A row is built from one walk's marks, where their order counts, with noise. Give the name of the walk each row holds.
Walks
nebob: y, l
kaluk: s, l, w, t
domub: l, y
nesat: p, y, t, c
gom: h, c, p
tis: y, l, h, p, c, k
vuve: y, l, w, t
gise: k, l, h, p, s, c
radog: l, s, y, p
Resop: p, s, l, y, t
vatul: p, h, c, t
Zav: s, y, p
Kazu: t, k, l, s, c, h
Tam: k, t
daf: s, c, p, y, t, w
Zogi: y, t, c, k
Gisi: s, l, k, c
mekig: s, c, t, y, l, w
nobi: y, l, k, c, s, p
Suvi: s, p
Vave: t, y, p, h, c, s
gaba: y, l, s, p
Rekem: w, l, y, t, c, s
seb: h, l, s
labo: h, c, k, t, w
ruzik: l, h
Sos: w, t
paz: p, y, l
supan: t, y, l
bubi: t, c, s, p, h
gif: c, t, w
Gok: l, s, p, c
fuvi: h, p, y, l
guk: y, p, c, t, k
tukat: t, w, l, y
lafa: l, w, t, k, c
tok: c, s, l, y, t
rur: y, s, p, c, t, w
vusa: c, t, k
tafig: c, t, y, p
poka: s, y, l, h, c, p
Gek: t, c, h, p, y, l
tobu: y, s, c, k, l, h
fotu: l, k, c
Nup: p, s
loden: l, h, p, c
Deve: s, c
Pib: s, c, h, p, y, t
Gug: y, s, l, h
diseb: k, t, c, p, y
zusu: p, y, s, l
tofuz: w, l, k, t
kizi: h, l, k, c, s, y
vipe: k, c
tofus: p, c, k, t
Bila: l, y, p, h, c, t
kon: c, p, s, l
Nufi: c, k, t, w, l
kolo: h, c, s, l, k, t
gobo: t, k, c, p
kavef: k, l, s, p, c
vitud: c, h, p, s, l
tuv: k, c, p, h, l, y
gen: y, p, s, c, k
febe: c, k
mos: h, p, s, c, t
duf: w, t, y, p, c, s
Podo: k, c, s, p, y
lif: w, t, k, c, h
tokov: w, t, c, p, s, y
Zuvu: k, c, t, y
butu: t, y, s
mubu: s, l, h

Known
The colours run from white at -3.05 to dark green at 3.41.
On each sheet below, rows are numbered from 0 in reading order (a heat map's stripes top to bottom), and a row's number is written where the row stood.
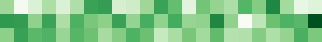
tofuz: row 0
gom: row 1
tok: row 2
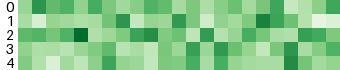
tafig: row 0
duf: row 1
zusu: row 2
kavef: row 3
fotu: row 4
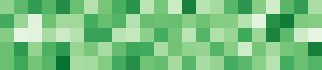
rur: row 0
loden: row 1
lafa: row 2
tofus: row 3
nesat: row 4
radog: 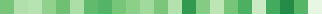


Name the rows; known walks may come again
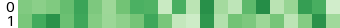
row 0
gaba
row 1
daf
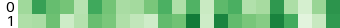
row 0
vusa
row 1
Tam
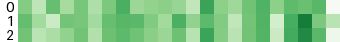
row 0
kaluk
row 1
Bila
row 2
radog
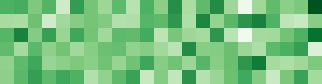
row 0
labo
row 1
Kazu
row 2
vitud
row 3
mubu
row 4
bubi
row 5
tobu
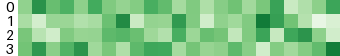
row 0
tafig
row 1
duf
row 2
domub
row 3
tofus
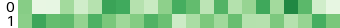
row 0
lafa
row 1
tok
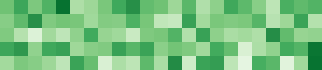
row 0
nesat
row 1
mekig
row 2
fotu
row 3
vatul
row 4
vipe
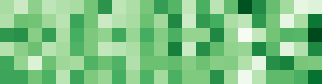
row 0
tukat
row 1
Zuvu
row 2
gom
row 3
diseb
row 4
loden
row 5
kolo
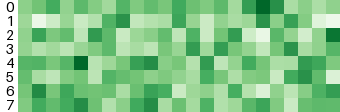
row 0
Vave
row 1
Rekem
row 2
febe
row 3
kavef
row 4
zusu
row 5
Gok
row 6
kon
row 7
guk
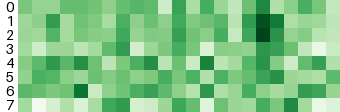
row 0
nebob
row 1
butu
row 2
supan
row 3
tokov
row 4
rur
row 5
Gek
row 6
Resop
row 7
tofuz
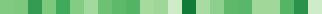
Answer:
poka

